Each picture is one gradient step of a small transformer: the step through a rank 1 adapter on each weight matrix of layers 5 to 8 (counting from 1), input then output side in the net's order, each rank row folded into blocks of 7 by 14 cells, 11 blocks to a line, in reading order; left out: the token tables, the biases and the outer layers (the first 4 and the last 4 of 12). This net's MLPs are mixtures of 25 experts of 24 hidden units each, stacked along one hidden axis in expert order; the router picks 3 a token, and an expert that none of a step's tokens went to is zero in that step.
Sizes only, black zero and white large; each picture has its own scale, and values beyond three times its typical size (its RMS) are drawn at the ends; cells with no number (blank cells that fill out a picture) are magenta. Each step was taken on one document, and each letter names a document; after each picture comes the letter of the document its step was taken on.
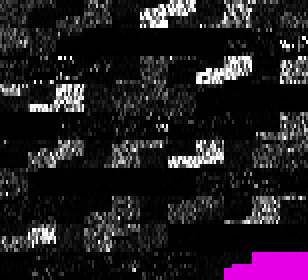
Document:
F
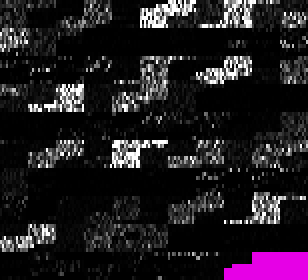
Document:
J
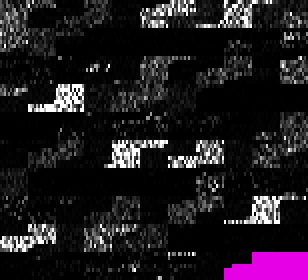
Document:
J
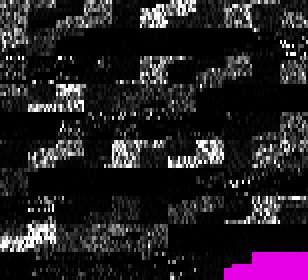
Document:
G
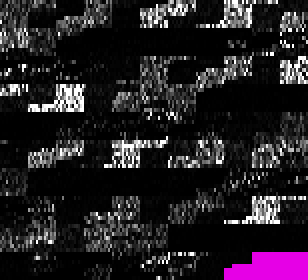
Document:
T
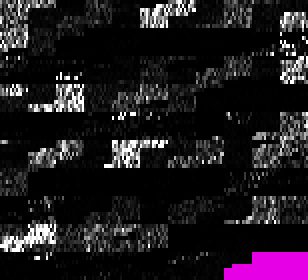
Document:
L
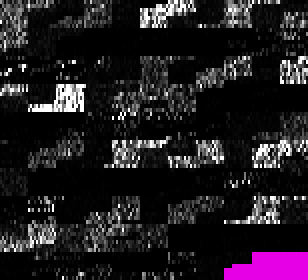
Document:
G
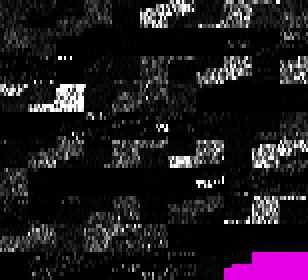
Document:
F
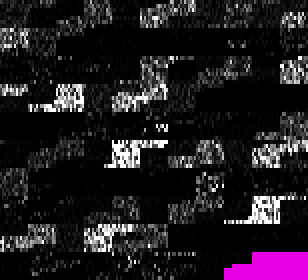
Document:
J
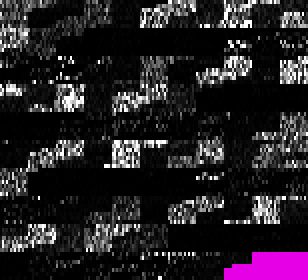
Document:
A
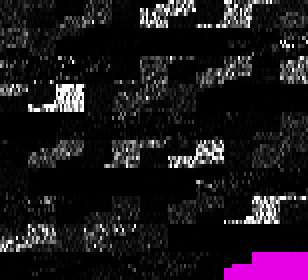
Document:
T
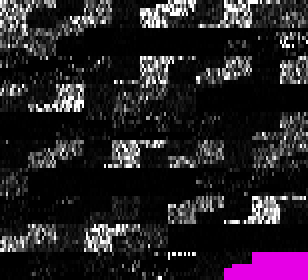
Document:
F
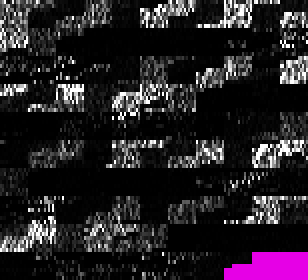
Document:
G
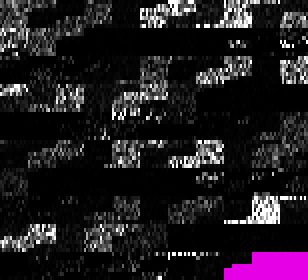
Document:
A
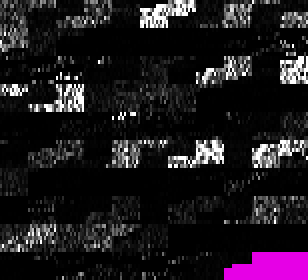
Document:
L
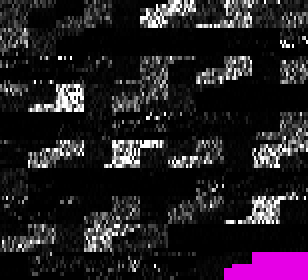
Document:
J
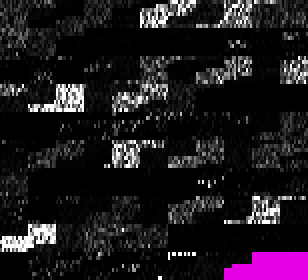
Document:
A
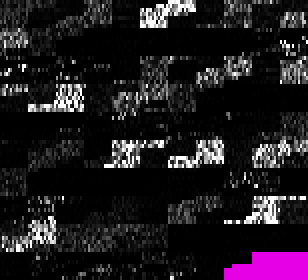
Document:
G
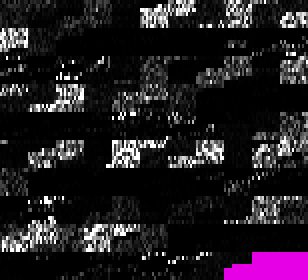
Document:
L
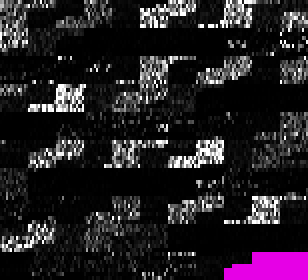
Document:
F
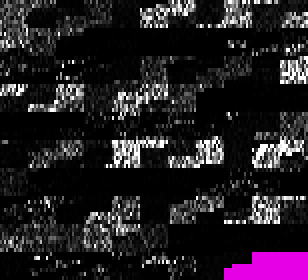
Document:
T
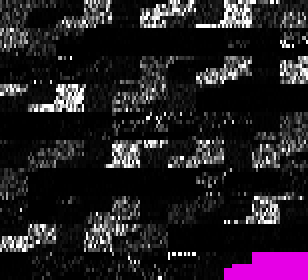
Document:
J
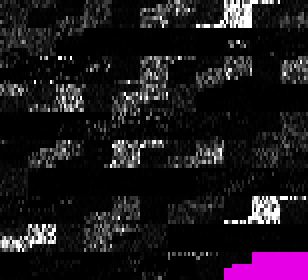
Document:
A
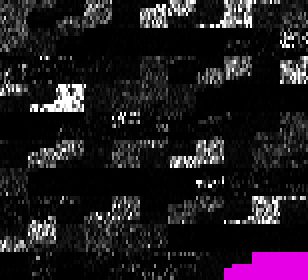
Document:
F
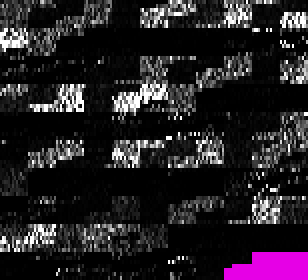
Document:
G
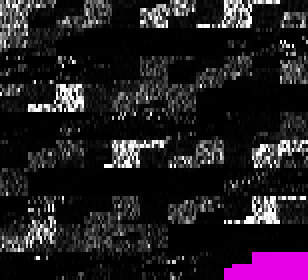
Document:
L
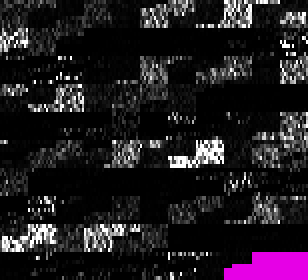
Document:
L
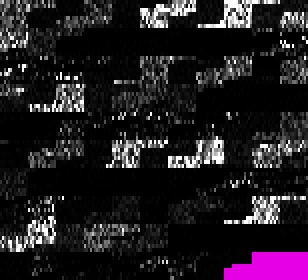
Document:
T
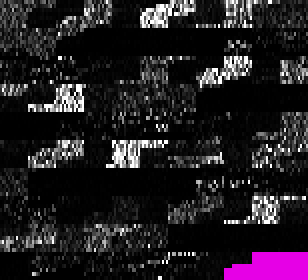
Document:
F
